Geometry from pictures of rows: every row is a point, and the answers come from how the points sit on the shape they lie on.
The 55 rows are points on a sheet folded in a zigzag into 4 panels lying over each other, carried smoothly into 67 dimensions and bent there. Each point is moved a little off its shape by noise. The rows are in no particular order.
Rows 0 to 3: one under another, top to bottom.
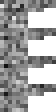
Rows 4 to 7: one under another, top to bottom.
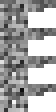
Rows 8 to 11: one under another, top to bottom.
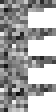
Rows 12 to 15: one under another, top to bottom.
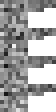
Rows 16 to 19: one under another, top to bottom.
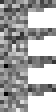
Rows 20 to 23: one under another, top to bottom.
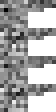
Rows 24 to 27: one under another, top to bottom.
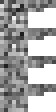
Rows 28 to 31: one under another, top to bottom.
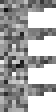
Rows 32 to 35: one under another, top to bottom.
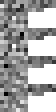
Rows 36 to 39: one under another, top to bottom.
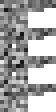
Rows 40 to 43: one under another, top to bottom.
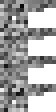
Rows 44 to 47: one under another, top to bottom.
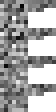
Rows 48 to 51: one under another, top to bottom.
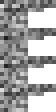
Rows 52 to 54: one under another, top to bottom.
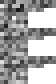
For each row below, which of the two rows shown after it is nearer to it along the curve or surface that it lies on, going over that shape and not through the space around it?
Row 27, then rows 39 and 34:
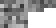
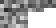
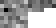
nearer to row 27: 34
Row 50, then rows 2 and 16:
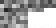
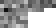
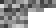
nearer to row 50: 16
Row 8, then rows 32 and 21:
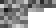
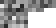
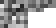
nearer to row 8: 21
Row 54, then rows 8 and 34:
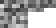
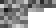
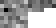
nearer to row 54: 8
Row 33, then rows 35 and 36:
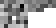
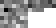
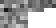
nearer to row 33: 36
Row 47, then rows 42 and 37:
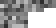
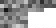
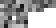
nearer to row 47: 37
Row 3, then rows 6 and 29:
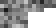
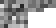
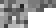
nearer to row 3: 29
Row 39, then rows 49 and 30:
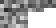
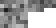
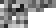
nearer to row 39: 30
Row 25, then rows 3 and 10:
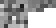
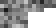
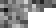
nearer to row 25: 3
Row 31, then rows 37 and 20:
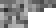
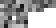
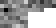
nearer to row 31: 37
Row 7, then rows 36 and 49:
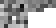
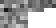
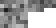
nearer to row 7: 49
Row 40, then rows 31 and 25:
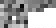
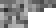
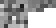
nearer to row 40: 25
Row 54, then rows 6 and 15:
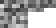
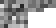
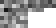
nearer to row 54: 15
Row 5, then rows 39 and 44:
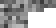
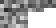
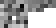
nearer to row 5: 44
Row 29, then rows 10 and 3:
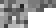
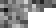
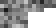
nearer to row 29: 3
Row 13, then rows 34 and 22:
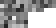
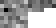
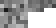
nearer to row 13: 22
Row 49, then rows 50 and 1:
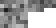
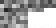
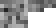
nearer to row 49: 1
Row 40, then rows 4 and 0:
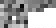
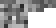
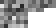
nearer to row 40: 4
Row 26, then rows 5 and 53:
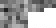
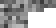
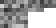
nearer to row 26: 5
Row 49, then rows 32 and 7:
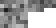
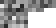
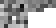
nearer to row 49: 7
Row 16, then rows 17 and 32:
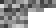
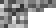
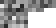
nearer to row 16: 17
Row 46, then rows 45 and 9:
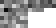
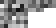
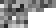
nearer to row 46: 45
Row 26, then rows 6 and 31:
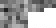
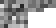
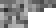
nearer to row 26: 31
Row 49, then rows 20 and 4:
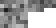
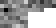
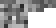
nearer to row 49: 20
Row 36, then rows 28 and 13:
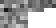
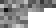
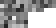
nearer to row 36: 28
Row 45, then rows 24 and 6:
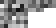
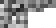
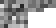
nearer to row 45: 24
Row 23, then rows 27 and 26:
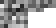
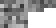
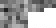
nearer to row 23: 27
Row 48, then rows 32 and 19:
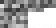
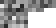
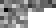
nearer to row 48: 19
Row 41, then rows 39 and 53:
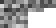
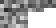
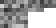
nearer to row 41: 39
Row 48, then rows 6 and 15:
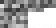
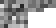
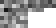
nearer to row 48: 15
